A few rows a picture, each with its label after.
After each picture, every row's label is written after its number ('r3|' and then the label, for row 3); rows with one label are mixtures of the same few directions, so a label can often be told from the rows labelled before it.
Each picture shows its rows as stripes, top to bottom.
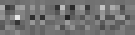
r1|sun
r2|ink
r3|ink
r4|sun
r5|sun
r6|ink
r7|sun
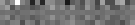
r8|sun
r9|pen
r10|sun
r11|pen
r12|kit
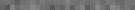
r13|sun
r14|pen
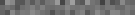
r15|ink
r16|sun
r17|pen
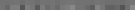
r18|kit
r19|kit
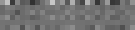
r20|pen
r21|ink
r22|sun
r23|pen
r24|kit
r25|kit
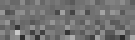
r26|kit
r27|pen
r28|ink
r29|sun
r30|pen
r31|sun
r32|sun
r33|kit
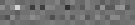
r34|ink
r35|sun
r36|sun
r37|pen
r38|pen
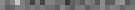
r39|sun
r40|ink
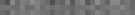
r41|pen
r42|kit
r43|pen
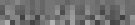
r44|sun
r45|ink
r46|ink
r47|kit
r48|pen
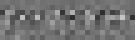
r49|kit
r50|pen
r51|ink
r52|kit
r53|pen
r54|pen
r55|ink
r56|sun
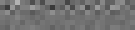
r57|sun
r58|pen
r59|pen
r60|sun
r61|kit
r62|pen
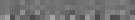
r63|kit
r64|sun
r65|kit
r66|pen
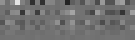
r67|sun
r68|kit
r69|kit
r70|ink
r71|ink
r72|kit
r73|ink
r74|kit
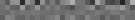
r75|kit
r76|kit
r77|pen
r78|ink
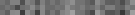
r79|kit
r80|sun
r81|kit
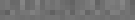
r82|kit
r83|kit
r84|pen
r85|ink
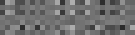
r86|ink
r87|sun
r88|ink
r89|ink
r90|kit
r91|kit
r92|ink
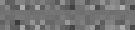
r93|ink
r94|kit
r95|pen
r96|ink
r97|sun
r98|kit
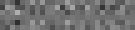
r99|sun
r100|ink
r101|sun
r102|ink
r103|sun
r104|pen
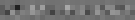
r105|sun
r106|sun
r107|pen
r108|sun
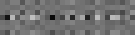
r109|kit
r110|kit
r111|kit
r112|pen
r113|kit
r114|sun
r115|pen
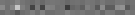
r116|sun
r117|sun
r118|sun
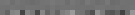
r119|pen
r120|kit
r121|kit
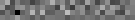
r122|pen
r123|ink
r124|sun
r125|sun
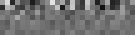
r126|pen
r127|ink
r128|kit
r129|sun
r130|pen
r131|pen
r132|ink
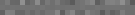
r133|kit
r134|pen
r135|ink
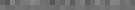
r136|pen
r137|ink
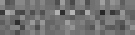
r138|ink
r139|ink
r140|ink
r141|kit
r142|sun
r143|kit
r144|sun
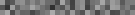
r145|ink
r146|pen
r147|pen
